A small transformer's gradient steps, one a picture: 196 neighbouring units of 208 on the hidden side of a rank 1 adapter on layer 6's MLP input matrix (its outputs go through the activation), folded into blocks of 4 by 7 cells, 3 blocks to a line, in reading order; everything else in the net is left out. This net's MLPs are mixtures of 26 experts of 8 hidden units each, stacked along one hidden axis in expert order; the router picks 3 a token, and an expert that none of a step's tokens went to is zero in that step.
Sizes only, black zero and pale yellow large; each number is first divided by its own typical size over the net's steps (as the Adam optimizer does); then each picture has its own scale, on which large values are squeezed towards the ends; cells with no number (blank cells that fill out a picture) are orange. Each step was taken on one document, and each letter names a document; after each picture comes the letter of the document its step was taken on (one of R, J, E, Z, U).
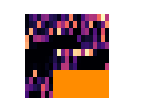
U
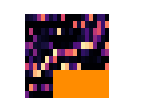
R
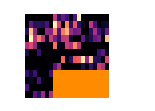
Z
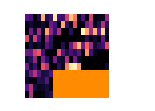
R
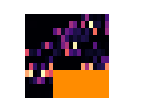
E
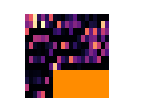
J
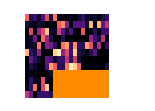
R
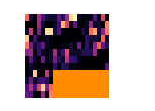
U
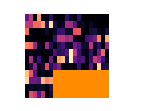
Z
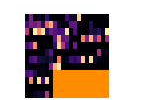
Z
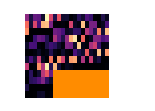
J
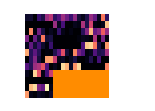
R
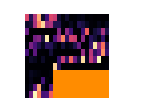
J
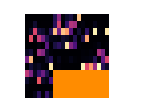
E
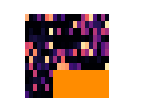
R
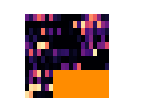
R
